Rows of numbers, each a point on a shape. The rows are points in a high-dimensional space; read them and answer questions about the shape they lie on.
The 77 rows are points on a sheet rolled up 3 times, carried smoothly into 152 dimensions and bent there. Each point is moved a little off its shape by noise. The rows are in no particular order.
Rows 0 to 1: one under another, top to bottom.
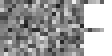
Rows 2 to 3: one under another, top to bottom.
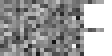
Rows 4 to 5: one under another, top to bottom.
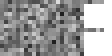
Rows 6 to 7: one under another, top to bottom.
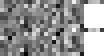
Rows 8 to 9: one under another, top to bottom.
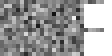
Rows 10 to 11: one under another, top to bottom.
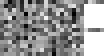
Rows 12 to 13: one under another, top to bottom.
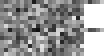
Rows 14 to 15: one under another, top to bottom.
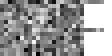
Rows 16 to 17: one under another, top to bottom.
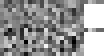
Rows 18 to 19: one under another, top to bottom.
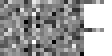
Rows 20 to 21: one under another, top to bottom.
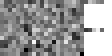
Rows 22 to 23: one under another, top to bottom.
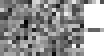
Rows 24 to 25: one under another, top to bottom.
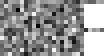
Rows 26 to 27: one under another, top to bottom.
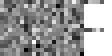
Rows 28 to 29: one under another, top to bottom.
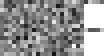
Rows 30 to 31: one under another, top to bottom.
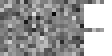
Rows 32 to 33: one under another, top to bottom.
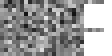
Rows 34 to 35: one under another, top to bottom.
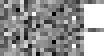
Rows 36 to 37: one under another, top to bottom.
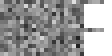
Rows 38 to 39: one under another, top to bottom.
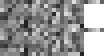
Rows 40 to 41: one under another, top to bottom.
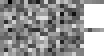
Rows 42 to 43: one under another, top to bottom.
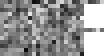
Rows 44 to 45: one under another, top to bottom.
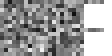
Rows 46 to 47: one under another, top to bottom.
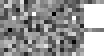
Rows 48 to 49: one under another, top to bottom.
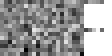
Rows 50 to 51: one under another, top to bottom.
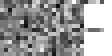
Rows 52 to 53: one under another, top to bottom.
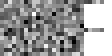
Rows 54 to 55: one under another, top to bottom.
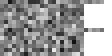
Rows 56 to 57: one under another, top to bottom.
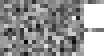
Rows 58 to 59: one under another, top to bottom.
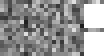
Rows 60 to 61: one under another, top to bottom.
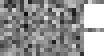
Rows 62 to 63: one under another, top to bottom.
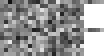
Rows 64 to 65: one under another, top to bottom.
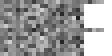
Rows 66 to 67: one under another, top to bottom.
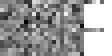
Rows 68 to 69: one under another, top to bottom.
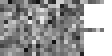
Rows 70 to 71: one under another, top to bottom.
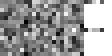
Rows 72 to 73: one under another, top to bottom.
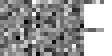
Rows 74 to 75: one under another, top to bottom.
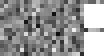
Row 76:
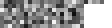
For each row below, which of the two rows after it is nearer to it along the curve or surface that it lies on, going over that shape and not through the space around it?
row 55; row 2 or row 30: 30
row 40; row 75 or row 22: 75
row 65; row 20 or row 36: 36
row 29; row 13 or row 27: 13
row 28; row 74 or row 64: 74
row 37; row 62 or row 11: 62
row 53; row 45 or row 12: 45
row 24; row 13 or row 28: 13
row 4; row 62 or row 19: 62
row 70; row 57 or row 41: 57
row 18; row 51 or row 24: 24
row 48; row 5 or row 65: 5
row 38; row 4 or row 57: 57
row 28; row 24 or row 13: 13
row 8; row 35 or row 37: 37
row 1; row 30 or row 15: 30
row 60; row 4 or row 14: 14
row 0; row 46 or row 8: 8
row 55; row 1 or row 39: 39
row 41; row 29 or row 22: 29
